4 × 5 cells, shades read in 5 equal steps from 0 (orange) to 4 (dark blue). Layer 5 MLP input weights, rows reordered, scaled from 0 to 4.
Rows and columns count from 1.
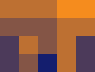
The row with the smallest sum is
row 1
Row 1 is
1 1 1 0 0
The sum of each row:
3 8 10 13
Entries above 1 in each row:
0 3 3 4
